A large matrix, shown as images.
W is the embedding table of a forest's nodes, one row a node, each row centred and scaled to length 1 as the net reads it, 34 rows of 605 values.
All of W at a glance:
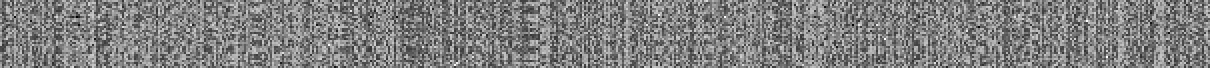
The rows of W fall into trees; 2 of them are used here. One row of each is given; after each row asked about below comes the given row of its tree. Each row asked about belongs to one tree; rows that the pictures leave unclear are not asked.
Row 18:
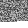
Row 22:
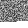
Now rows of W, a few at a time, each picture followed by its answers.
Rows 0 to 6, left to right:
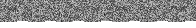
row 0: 18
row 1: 22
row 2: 22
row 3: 18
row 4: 18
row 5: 18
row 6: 18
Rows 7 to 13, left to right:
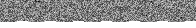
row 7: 22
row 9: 22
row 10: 22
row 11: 18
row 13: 22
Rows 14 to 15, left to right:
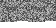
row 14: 18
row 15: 18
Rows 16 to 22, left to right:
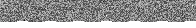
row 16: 22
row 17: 18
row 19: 18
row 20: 22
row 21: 22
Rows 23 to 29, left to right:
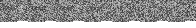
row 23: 18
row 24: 18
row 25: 18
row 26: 18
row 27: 22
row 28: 22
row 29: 22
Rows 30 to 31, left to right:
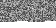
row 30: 18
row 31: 22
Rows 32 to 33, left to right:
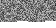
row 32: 22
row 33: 18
